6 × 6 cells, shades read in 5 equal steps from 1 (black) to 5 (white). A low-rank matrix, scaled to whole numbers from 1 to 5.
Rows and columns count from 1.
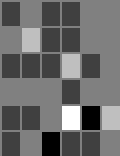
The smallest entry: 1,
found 2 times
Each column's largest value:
3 4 3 5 3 4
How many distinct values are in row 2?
3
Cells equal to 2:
15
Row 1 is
2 3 2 2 3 3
